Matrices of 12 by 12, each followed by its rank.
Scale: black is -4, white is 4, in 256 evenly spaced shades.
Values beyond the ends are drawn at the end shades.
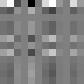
one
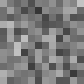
full rank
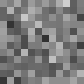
full rank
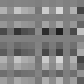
one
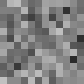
full rank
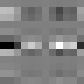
one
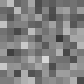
full rank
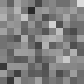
full rank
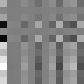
one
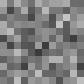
full rank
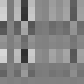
one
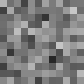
full rank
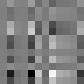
one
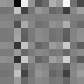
one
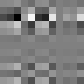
one
